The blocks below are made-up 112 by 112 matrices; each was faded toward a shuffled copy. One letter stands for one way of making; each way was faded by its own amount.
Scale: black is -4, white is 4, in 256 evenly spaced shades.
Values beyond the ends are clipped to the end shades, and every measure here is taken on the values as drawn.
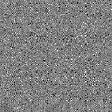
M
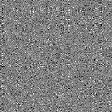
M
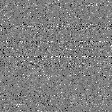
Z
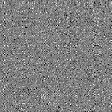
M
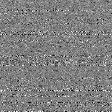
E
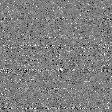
Z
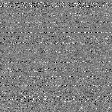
E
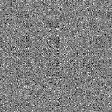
M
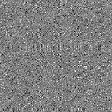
M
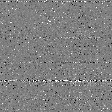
Z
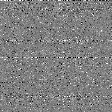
Z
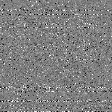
Z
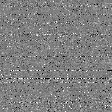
Z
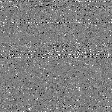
Z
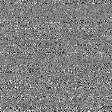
E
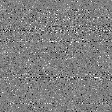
Z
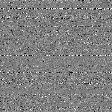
E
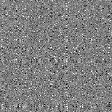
M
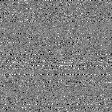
E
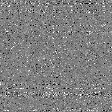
Z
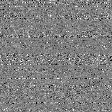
E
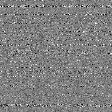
E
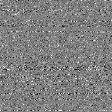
E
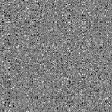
M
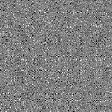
M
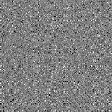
M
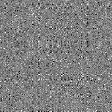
M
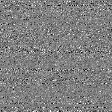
E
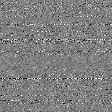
E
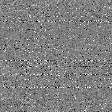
Z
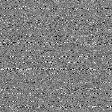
E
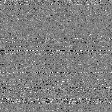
E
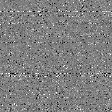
Z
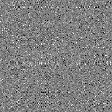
M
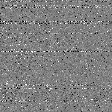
Z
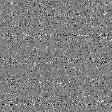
Z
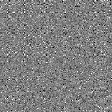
M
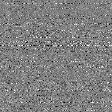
E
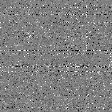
Z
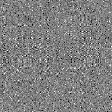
M
